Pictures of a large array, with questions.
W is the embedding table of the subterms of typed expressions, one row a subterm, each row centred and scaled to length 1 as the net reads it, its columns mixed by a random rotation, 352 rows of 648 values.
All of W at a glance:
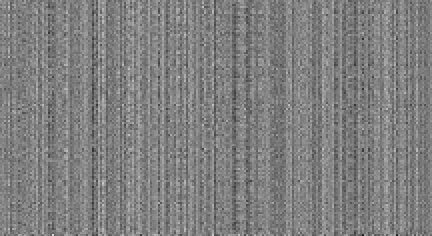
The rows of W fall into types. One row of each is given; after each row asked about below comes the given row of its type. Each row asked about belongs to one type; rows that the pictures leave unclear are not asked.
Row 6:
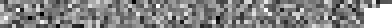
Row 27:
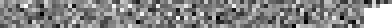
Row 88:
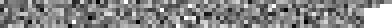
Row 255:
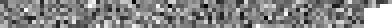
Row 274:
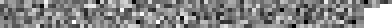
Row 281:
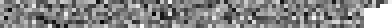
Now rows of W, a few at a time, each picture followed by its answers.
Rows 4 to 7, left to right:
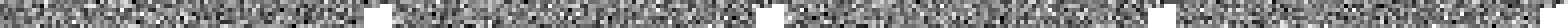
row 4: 274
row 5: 6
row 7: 255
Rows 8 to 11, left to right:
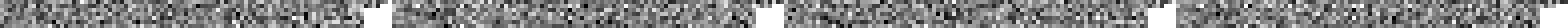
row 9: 27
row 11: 27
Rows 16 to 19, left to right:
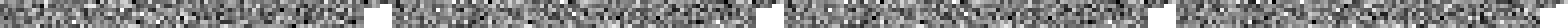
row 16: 274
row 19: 88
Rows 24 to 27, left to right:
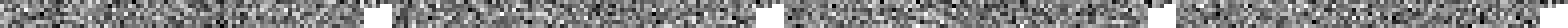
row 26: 274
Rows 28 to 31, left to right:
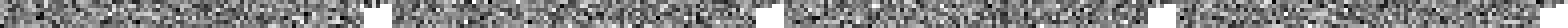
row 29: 88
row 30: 255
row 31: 281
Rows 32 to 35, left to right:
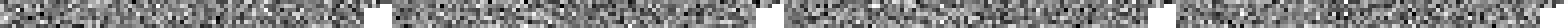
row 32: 6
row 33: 274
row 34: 274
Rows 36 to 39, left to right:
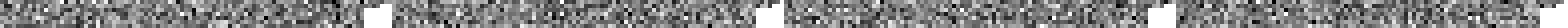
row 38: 255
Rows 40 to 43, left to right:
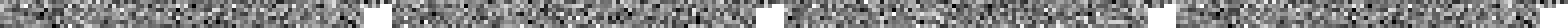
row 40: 27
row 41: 27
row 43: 27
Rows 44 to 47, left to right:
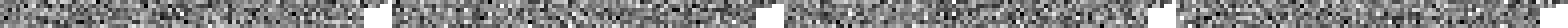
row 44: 281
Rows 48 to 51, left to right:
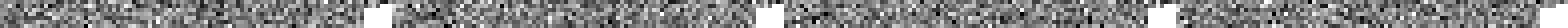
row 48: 274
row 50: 27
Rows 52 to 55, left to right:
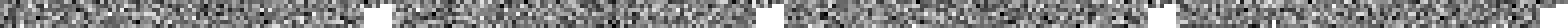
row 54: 274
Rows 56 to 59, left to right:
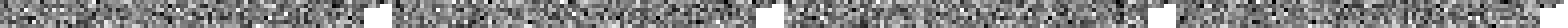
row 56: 255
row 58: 6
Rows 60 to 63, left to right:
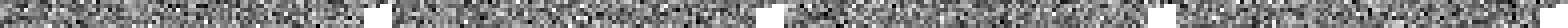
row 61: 88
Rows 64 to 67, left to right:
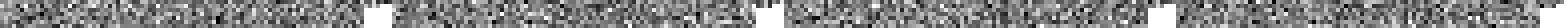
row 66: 255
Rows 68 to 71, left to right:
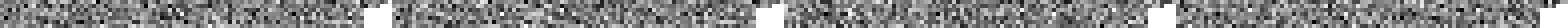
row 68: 281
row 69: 281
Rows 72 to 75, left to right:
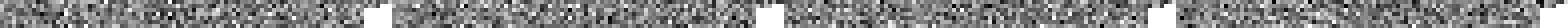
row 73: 27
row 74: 255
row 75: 274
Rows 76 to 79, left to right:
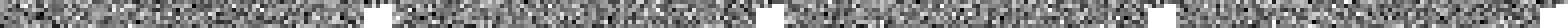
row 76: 27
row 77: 6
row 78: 6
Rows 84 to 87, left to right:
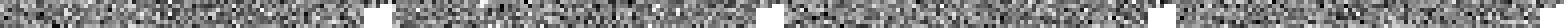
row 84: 27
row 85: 255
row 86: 6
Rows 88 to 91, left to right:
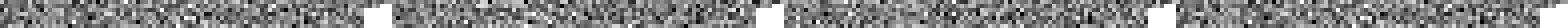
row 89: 274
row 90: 27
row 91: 88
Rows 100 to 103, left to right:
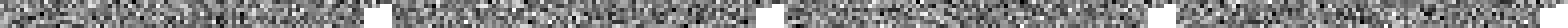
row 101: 274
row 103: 281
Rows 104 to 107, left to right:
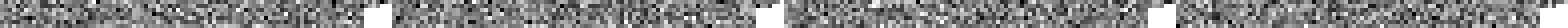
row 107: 27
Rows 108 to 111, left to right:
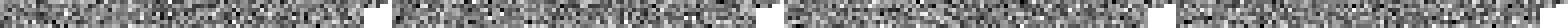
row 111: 255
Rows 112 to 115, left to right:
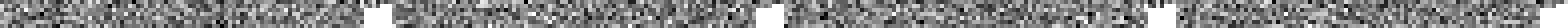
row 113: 274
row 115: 281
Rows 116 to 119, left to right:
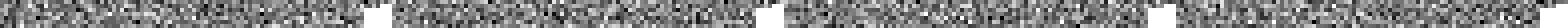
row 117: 281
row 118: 274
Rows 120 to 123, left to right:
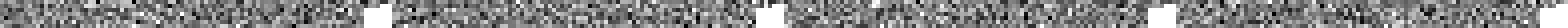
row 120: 274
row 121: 88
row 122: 255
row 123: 281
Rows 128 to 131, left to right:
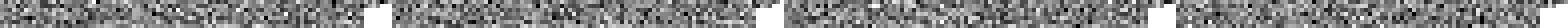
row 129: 281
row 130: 274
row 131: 27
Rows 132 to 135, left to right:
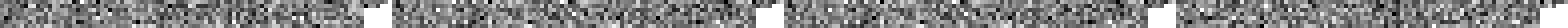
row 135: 255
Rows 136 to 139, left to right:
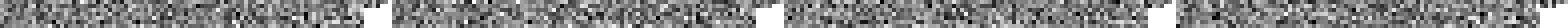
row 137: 88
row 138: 281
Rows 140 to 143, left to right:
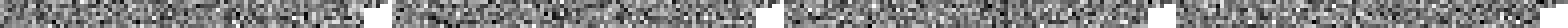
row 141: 281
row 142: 255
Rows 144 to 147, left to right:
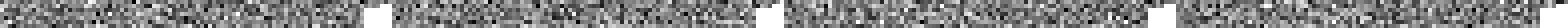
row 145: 281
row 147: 274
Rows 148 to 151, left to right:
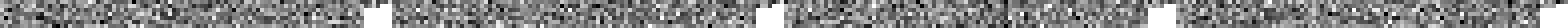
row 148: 281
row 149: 255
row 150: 255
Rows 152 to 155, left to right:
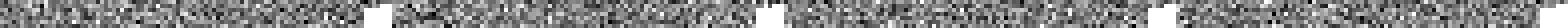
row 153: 27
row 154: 255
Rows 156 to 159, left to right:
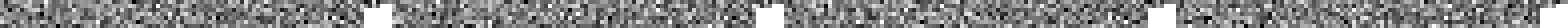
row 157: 6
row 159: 255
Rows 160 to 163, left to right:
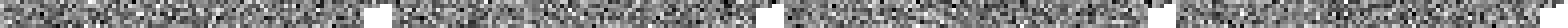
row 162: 274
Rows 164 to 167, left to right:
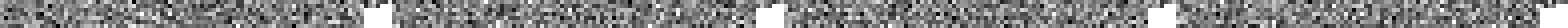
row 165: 255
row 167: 6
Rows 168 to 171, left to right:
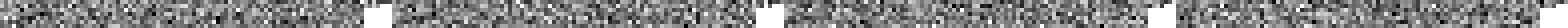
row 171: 274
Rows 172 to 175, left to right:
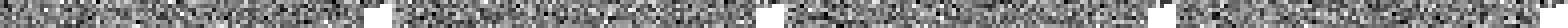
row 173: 281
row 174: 281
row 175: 274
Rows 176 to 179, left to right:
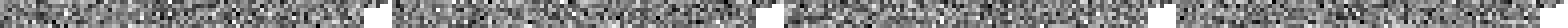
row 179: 281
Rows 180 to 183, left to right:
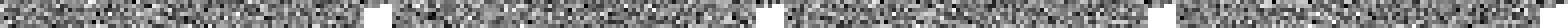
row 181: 27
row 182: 281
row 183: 274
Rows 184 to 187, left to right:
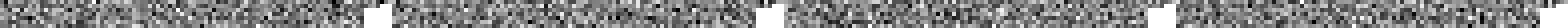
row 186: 281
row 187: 88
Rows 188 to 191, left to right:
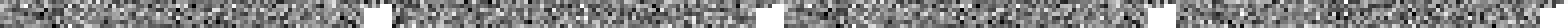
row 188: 27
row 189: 88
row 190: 27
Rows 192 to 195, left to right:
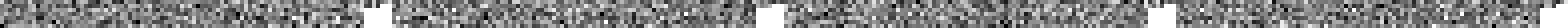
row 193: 255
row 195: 255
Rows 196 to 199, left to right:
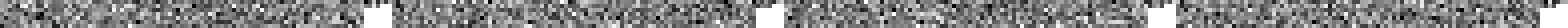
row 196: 27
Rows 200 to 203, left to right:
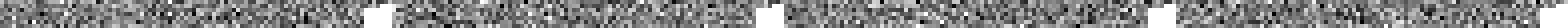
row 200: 27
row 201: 281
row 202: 274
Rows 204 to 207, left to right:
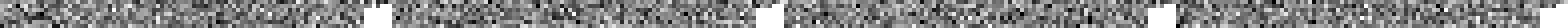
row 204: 27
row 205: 281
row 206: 27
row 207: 88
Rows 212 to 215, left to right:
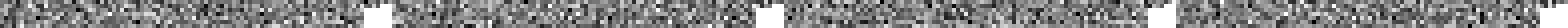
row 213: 6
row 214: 281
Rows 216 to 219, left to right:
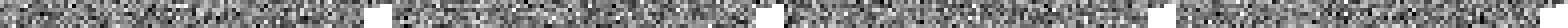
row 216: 27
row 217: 274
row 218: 88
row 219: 27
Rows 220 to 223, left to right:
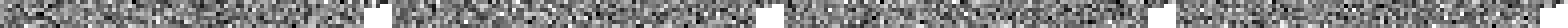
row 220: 274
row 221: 88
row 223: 255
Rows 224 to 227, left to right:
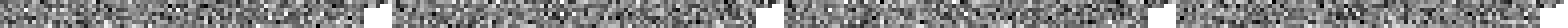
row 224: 255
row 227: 281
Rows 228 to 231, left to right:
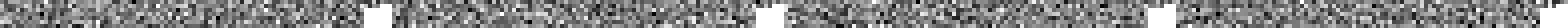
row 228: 6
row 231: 88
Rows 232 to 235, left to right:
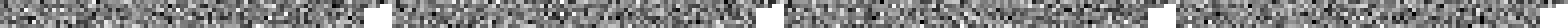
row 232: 255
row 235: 27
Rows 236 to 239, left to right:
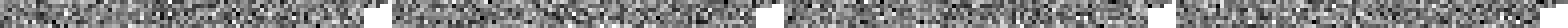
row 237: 281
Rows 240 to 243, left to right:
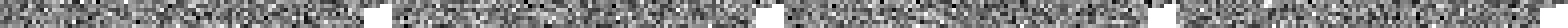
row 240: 88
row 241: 274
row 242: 274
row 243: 255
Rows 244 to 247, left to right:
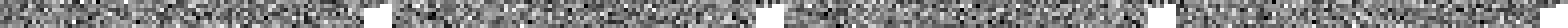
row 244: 88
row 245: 27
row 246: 27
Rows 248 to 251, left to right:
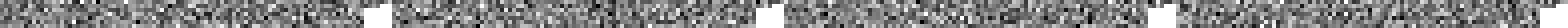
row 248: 88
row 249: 255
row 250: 274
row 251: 6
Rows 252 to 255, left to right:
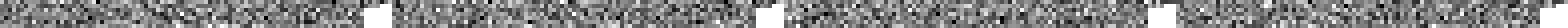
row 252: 281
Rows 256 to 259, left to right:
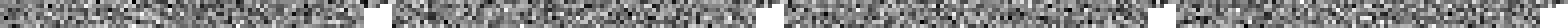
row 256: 274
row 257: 27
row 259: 88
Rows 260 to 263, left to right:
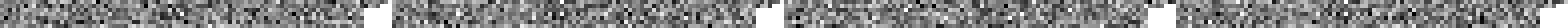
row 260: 281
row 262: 274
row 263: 27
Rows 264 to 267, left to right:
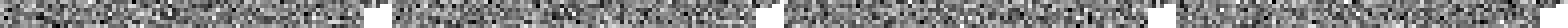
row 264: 281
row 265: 281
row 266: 88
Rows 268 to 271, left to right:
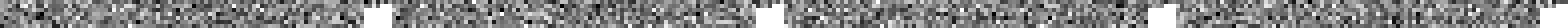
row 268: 27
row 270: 255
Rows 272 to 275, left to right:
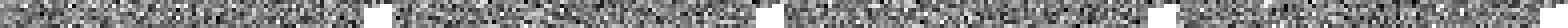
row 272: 27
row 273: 281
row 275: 255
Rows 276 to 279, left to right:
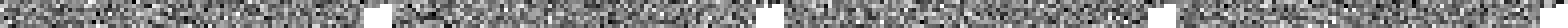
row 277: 27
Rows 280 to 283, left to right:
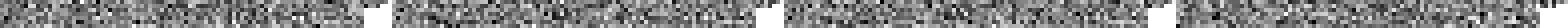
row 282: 281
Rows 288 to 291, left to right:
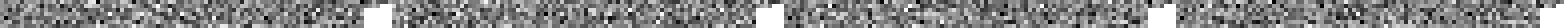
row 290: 274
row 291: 281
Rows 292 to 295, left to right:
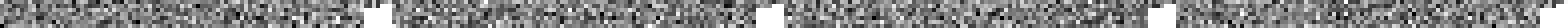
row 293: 255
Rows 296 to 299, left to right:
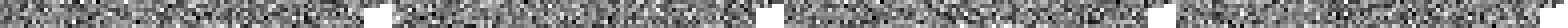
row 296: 88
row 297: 6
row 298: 281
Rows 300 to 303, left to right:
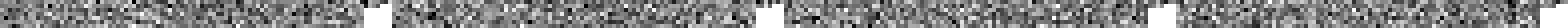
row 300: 274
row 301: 27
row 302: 255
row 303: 6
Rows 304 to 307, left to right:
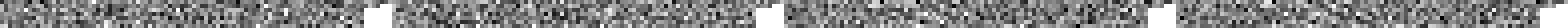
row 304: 255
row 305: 281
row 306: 274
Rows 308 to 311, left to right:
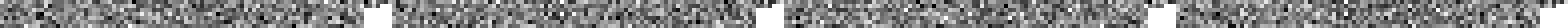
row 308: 274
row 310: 274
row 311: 27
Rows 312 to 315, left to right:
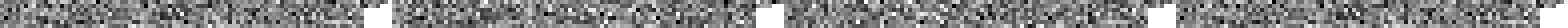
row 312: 281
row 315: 281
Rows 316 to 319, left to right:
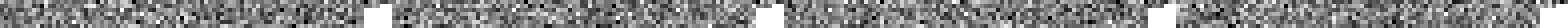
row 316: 274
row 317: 274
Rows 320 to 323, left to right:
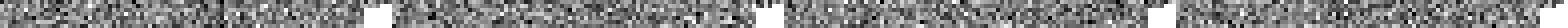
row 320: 255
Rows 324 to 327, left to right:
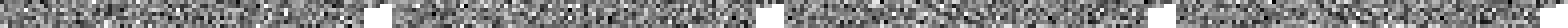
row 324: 255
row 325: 27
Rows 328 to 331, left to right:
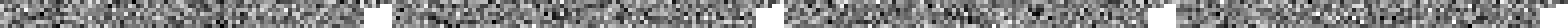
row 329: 281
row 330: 281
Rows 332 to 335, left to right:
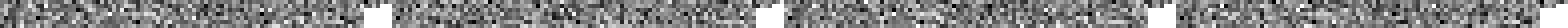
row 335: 274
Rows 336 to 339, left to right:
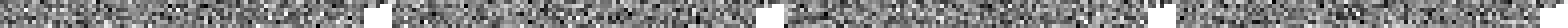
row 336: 255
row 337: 27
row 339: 281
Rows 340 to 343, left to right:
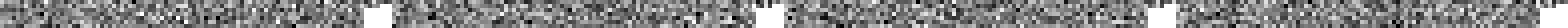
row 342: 281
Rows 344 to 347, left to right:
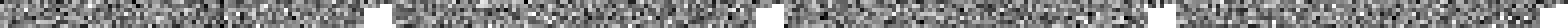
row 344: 255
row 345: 274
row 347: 6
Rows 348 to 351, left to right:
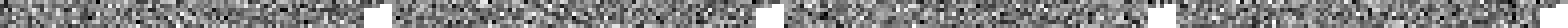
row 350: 27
